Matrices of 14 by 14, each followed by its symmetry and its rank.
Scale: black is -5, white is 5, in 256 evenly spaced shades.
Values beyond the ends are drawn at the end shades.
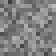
neither, full rank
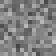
neither, full rank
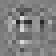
antisymmetric, rank two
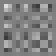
symmetric, rank one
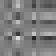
neither, rank one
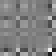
symmetric, rank one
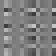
neither, rank one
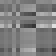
neither, rank one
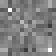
symmetric, rank three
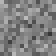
neither, full rank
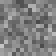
neither, full rank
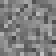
antisymmetric, full rank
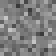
antisymmetric, full rank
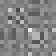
symmetric, rank three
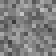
antisymmetric, full rank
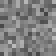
antisymmetric, full rank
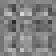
antisymmetric, rank two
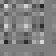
symmetric, rank one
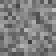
neither, full rank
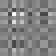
symmetric, rank one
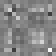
symmetric, rank three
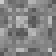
symmetric, rank three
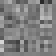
antisymmetric, rank two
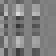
neither, rank one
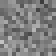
antisymmetric, full rank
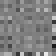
antisymmetric, rank two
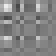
symmetric, rank one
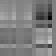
neither, rank one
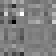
antisymmetric, rank two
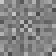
symmetric, rank three
